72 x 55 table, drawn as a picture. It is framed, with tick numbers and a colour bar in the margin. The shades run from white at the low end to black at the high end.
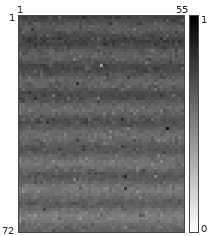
Stripes: horizontal, repeating 8 times. Odd rows or columns: none. Slope: up to the top.
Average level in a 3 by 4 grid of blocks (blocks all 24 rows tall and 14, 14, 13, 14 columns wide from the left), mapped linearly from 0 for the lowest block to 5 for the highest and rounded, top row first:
5 5 5 5 / 3 3 3 3 / 0 0 0 0
